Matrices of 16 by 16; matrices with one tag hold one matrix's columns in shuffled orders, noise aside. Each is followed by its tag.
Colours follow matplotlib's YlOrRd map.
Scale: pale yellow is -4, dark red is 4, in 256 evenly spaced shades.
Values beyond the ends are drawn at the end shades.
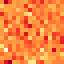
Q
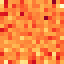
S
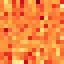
S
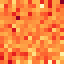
S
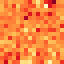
S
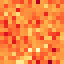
Q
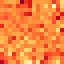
S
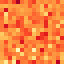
Q
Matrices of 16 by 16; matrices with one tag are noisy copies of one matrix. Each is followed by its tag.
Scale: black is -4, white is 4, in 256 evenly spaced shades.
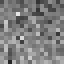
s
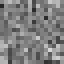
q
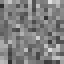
q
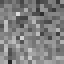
s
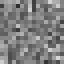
q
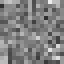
q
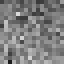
s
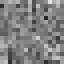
q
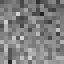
s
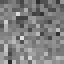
s
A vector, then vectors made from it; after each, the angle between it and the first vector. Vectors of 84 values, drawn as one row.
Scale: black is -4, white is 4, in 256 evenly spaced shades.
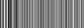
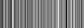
partly aligned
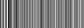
nearly parallel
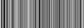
partly opposed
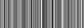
orthogonal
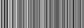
nearly opposite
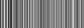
nearly parallel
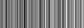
orthogonal
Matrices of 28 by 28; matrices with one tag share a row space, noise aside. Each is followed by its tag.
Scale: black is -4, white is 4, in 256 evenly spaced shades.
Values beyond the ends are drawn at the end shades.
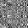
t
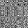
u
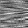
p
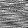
p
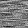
p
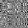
t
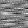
p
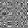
t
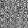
u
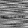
p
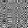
t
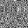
u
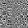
t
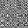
u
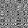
u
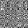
u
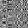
t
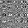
t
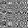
t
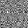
u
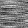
p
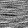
p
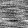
p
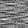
p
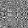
t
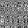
u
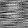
p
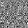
u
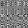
u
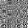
t
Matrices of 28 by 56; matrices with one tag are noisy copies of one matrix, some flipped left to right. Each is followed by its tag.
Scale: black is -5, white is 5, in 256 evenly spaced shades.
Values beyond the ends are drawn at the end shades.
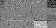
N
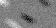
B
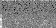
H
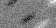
B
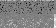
H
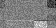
N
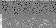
H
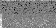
H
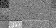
N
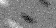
B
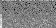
H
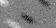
B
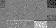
N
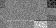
N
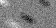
B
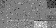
N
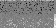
H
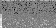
H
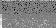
H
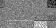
N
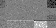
N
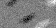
B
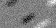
B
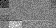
N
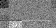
N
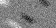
B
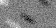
B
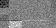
N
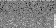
H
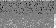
H
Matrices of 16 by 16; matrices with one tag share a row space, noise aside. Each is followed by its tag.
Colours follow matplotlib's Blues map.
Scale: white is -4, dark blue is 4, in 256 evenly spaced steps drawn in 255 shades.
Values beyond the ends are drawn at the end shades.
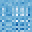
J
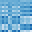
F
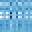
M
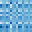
M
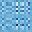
J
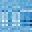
F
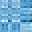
F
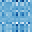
J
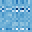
J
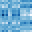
F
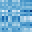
F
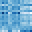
F
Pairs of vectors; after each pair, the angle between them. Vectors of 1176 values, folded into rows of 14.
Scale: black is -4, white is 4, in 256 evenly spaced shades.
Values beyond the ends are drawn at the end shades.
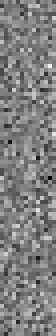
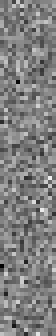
partly opposed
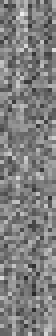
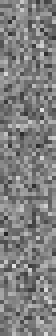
partly aligned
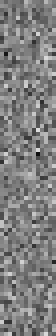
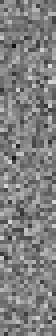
orthogonal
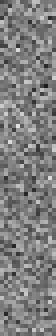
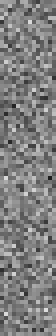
nearly opposite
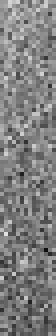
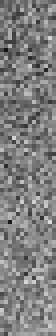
partly opposed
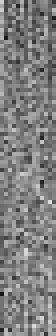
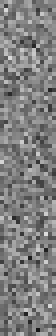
orthogonal
